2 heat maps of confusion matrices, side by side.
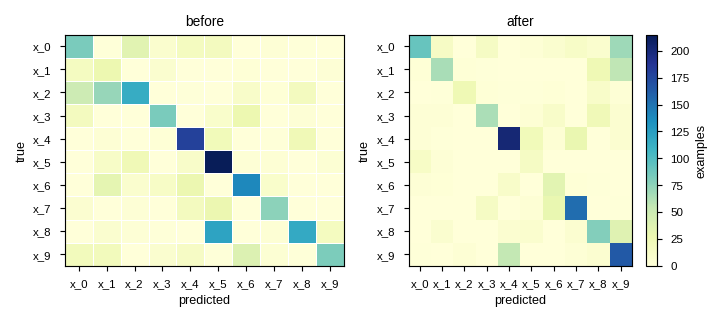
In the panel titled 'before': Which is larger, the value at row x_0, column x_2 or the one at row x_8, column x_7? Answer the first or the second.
the first
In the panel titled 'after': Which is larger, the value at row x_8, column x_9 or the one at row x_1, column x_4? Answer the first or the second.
the first
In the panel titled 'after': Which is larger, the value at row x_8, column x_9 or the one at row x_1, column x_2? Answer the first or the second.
the first
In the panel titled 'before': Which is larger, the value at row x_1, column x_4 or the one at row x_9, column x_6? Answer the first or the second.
the second
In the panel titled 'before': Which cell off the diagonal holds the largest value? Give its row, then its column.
x_8, x_5
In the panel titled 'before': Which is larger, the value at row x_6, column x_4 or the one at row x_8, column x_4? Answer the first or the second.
the first
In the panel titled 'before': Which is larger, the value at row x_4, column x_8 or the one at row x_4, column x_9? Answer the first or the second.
the first
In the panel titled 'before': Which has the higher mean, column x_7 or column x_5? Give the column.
x_5
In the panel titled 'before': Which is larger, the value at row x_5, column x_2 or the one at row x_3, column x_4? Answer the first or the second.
the first
